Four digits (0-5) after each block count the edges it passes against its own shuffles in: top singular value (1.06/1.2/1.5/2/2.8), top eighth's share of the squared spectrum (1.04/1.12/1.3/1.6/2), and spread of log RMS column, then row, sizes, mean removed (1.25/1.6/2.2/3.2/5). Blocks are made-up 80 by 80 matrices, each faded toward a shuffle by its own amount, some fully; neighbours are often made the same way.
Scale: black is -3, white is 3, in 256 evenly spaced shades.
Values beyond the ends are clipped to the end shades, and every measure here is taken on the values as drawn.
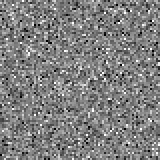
0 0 0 0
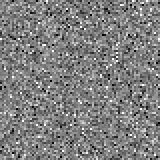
0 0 0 0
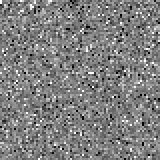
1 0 0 0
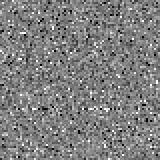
2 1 0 1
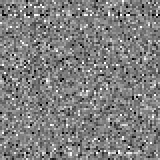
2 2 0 2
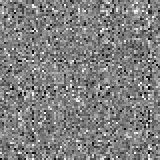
4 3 2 2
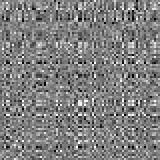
5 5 4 3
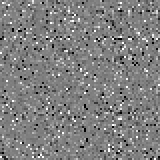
3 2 1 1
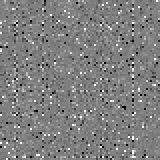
4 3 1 1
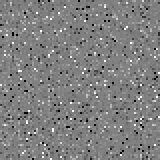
2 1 0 0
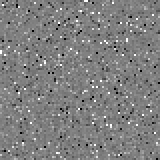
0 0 0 0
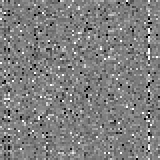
4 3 2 0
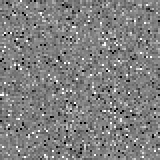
2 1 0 0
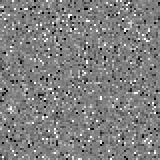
1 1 0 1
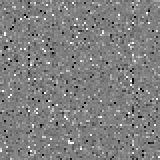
1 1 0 0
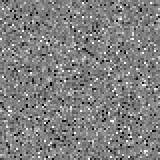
0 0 0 0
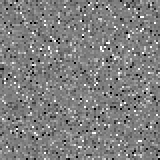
0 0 0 0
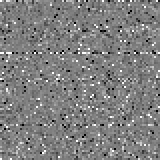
3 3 0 2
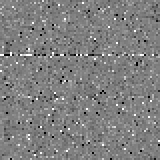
3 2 0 1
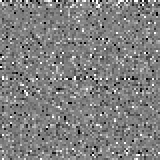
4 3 1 2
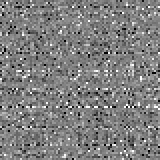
4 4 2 3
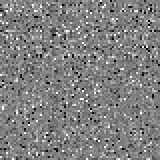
3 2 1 1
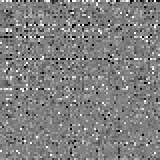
4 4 2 3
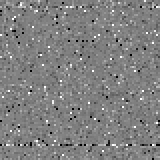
3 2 0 1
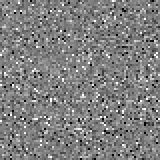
3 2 0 1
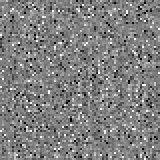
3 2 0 0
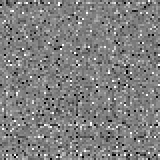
3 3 1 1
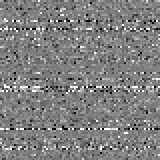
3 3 0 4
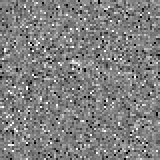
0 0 0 0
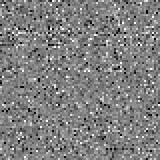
3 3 1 2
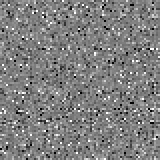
3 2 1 2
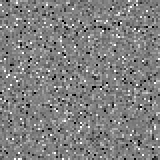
1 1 0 0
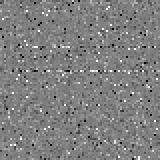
3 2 0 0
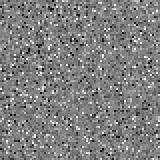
0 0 0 0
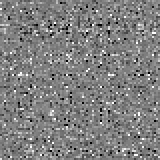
1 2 2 2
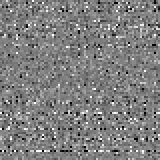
2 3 2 3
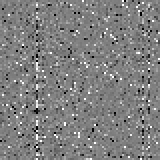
3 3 2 0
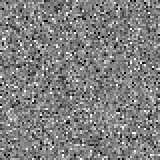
0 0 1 0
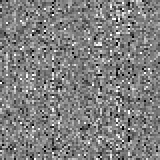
1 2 3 0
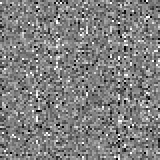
1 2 3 0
